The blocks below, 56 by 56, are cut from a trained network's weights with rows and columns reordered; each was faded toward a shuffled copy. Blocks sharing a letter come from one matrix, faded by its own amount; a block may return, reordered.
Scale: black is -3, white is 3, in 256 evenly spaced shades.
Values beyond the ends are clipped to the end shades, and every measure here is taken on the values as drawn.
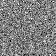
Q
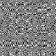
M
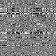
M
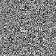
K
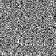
K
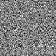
K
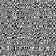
M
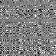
M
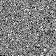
Q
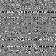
M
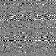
M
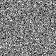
Q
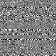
M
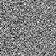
K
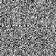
K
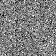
Q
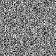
K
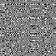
M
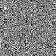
K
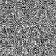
K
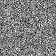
Q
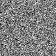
Q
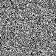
Q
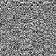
K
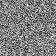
Q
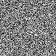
Q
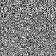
K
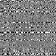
M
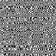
M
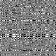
M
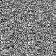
K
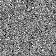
Q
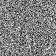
Q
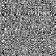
K
